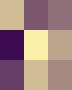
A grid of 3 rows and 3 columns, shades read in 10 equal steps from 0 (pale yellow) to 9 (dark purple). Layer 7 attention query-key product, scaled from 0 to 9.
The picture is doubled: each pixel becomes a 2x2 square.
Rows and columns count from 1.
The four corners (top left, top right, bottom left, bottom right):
2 5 7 4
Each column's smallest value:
2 0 3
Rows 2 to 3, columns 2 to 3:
0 3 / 2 4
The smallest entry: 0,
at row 2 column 2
